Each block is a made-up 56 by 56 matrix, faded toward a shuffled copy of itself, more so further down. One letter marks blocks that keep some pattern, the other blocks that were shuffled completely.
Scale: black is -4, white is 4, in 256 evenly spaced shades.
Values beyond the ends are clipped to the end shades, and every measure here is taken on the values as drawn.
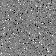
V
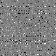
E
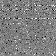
E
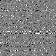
E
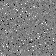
V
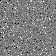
V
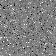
V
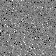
V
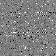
E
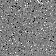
V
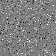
V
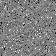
V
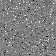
V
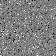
V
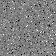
V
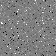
V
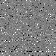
E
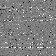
E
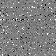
E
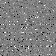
E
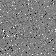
V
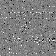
E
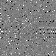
E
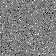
V
